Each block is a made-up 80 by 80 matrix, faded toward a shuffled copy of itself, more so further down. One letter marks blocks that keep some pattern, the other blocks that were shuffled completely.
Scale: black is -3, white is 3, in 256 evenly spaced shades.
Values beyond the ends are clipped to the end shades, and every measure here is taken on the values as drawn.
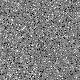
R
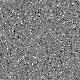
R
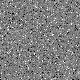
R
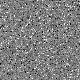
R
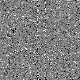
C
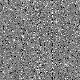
C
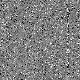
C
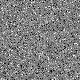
R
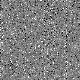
C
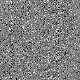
C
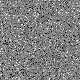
R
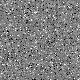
R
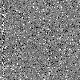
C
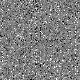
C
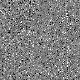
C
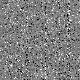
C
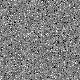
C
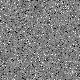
R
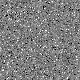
R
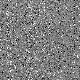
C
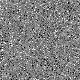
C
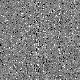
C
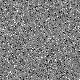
R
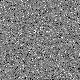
R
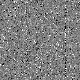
C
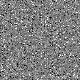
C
